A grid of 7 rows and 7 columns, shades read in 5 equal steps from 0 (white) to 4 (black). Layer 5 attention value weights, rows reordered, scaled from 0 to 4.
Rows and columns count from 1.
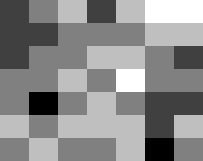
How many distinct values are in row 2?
3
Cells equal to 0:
3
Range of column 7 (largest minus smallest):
3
